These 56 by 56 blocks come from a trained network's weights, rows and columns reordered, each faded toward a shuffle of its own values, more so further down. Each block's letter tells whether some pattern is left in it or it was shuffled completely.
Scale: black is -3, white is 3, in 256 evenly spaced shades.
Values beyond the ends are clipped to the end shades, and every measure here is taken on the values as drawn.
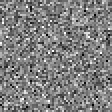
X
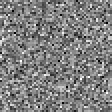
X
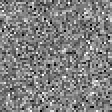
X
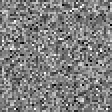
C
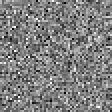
C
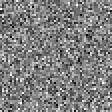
X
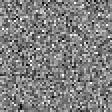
X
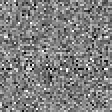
C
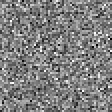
X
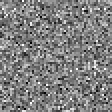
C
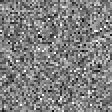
X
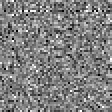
C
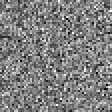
X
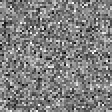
X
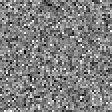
X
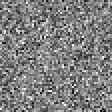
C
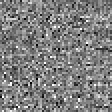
C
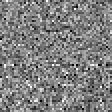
C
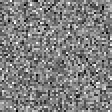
X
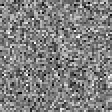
C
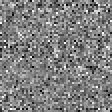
C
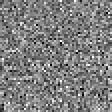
C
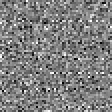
C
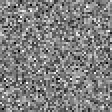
X
